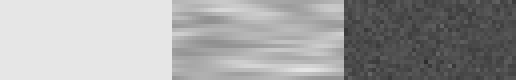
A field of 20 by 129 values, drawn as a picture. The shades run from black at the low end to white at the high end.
It is made of 1 by 3 panels. Panel 1,1: very high, flat. Panel 1,2: high, streaked across. Panel 1,3: low, fine-grained, faint in contrast.
